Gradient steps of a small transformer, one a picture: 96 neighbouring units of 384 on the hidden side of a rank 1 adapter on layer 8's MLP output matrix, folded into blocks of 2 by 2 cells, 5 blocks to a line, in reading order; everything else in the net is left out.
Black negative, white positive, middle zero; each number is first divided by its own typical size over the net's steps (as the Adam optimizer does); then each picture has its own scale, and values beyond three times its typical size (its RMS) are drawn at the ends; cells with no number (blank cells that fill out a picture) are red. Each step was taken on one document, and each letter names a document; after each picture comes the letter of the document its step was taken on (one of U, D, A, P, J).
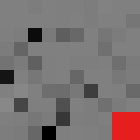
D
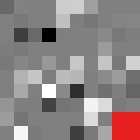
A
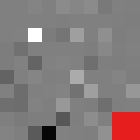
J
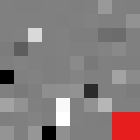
J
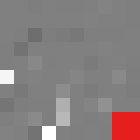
J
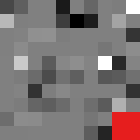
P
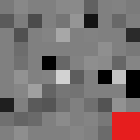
P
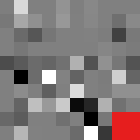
A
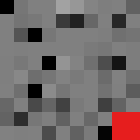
P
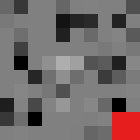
P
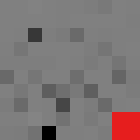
D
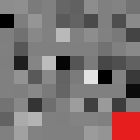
P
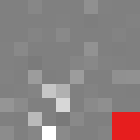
D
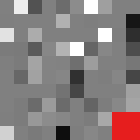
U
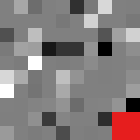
U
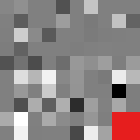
A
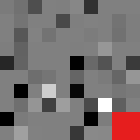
A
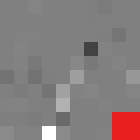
D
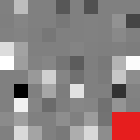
A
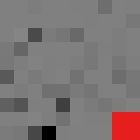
D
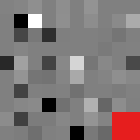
A
